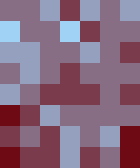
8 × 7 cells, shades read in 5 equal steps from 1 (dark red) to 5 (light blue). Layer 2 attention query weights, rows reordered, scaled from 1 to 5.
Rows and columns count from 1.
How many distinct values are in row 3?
3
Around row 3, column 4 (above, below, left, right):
5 2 3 4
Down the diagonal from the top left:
3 3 3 2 2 3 1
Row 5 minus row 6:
3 1 -2 -1 -1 0 -1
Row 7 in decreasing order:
4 4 3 3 2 2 1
